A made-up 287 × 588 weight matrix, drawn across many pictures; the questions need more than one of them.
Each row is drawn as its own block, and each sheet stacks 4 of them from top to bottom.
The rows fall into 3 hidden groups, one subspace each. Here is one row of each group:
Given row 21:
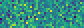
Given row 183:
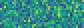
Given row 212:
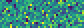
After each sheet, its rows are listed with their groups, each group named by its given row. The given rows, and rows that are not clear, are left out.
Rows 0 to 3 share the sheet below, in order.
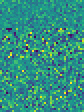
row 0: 21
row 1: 212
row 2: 212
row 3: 212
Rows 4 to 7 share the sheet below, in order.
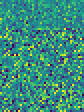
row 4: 21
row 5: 212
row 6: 212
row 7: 212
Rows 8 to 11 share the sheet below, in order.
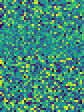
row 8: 183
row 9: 212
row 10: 183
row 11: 183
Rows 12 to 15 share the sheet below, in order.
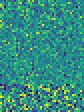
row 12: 183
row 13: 212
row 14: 21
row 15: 21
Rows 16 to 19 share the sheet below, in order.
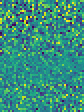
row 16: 21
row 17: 183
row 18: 212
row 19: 212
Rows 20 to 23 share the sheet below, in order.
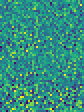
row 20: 212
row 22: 21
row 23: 21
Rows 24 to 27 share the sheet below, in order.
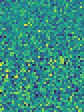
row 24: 21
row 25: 212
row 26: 212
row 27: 183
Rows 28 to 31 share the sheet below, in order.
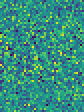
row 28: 183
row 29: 212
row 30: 183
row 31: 183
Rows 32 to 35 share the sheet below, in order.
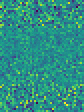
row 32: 183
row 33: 183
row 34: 21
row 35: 21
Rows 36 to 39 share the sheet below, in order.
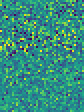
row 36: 183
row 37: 21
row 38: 212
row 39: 212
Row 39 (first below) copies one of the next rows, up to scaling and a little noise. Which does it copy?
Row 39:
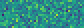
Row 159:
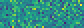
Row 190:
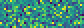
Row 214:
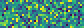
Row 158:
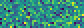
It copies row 214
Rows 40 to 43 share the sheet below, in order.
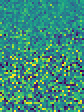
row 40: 212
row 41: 183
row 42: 212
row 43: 183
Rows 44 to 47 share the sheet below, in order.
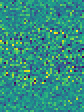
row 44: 183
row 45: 212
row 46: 183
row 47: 21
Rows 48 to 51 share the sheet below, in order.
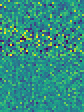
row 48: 212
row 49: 21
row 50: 212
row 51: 21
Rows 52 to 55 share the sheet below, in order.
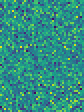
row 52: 183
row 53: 21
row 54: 183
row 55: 212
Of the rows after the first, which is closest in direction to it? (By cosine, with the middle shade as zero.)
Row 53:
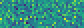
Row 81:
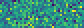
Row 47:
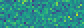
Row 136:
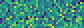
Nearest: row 47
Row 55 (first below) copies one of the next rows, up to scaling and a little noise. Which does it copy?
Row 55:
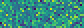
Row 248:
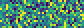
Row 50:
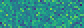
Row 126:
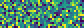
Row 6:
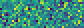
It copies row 50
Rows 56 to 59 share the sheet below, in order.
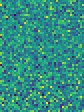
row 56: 183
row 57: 183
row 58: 183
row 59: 212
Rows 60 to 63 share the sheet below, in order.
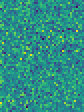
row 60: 183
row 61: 212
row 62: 183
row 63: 21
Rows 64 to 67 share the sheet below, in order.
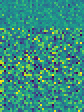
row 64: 21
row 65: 21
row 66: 183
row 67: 183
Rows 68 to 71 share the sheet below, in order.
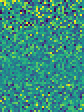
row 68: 21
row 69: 21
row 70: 21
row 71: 212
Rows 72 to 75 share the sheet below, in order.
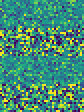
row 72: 183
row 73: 183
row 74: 183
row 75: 183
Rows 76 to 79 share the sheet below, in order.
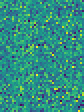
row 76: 183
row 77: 21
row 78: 21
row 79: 212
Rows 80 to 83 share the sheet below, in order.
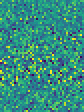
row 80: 21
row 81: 21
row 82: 212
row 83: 21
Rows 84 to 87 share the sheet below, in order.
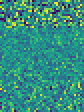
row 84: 21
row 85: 183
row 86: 183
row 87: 212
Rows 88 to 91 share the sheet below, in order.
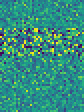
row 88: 21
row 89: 183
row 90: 212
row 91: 212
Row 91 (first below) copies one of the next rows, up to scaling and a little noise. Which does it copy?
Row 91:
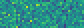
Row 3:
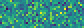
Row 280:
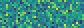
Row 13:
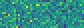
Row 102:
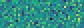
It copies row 13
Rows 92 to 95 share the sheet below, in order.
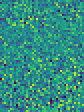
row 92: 21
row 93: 183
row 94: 212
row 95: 212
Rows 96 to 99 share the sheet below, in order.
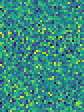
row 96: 183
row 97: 183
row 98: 183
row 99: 21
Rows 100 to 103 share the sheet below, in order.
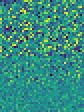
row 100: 21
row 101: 21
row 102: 212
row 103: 212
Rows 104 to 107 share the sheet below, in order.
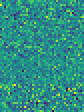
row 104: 183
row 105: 183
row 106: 212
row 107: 21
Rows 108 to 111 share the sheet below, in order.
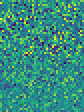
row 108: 21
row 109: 21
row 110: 183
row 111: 21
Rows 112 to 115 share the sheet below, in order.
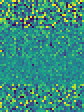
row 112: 21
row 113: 212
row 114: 212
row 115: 21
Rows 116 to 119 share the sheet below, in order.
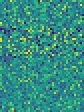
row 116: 212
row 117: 21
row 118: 21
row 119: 212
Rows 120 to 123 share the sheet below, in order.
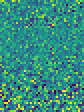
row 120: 21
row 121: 21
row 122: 183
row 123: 183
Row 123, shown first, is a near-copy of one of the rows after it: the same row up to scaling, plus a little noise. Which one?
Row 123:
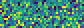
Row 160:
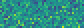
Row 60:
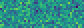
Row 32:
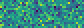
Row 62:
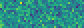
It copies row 160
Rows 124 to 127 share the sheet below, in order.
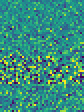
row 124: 212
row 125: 212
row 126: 212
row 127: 212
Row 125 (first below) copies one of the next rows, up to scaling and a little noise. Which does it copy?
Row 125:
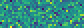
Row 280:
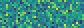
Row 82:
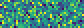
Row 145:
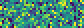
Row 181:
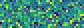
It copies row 181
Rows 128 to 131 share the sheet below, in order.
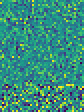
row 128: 21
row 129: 212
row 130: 21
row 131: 212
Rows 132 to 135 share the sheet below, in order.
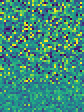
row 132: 21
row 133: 21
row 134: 21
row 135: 183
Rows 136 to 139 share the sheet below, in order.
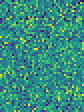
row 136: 21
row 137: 212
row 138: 21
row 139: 183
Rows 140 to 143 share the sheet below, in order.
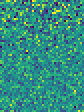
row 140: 21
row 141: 21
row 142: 183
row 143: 212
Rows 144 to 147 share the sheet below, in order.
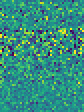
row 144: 212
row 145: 212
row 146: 183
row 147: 21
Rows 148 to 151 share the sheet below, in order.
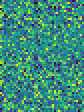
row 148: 183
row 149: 21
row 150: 183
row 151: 183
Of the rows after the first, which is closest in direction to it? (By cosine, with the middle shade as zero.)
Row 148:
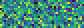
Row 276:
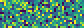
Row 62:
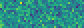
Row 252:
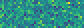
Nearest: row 252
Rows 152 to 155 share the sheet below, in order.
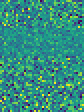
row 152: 212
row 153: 183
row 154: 183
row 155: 212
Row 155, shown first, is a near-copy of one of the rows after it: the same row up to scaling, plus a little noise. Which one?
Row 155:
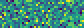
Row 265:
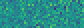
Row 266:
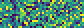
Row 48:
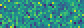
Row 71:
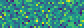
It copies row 71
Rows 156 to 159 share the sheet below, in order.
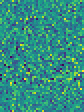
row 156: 21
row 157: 212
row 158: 212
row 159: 212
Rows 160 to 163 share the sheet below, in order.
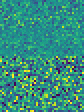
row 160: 183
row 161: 183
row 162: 183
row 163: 21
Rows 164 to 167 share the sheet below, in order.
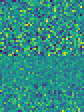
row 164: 21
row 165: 212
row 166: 21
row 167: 183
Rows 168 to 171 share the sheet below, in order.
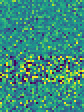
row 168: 21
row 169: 21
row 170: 212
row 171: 21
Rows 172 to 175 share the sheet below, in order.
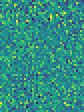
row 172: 212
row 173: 21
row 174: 21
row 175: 21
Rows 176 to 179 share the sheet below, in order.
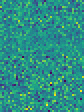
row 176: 183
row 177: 183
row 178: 212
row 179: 21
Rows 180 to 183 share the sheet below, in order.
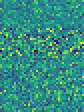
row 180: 183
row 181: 212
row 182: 212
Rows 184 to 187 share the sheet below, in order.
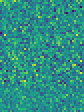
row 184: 21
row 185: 183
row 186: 212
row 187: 212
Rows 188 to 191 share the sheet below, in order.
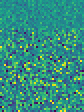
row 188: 21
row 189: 21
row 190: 212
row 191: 212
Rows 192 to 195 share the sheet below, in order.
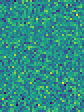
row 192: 21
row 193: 183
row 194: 183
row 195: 212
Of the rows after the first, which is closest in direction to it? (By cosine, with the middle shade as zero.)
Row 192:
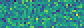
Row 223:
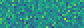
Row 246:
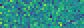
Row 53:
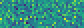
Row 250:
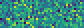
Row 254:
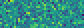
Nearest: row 250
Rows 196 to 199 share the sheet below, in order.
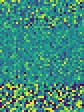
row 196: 21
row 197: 212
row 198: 212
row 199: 21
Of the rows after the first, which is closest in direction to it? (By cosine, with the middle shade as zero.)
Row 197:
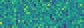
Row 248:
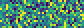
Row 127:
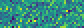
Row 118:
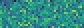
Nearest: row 118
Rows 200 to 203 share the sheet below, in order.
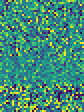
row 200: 212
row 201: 212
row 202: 212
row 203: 183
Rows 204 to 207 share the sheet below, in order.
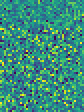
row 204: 212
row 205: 21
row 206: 183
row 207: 21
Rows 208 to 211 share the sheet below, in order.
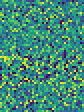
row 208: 212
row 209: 212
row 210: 21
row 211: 21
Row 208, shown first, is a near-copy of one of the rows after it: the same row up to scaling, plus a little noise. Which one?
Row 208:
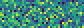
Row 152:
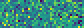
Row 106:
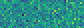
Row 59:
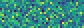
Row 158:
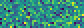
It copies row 59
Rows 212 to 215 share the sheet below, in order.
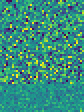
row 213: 21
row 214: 212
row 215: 183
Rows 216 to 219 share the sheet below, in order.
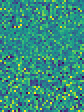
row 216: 212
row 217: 212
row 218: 212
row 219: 212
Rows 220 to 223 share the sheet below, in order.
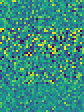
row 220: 21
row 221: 21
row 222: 21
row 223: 21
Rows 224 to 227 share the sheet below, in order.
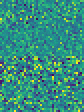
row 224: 21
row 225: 21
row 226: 183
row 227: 183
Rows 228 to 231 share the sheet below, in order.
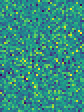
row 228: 212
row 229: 212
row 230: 21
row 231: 183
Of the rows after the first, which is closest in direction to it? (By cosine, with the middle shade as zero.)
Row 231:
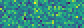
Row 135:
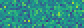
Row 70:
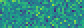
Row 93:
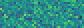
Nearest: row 93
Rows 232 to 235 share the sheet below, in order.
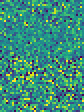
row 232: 21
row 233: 212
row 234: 21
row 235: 183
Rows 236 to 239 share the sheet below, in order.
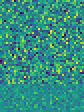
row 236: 21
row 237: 212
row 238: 183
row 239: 212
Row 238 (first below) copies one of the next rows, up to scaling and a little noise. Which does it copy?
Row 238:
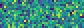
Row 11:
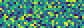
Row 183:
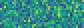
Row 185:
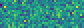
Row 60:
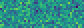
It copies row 185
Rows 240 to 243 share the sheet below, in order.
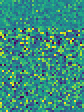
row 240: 21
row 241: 183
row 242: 212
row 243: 21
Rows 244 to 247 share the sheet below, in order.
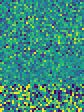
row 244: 21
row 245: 183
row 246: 212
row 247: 183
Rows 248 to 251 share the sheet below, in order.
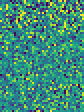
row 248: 212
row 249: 212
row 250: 21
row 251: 212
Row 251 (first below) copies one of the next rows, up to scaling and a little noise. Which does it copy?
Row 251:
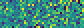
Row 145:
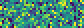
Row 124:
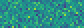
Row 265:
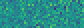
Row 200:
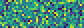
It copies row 265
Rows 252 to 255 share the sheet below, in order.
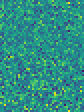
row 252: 183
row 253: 183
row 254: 212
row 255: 21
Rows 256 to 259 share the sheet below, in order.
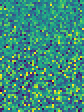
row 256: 212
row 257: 183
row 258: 21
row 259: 183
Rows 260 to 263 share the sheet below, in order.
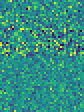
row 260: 212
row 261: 212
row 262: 212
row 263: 212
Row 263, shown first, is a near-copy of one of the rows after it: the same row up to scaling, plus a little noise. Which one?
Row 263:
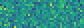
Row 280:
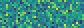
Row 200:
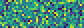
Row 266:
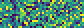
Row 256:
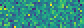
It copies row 256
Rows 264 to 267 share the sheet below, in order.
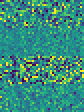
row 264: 21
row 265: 212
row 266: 212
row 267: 212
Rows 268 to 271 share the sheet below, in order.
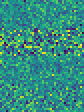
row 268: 212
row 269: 183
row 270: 183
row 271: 21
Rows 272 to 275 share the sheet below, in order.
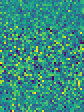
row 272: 212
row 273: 212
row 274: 183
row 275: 212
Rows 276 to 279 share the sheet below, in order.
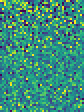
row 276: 21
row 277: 21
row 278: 21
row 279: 212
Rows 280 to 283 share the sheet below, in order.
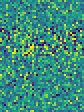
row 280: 212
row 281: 21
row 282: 21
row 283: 21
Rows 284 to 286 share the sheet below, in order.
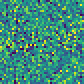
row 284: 212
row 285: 21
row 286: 212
